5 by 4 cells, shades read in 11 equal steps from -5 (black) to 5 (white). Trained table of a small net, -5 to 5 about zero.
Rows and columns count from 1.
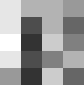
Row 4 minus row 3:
-1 1 -3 2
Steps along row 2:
down up down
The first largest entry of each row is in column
1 1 1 1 3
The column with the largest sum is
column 1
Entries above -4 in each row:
4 4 4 4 4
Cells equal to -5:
0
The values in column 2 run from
-3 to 2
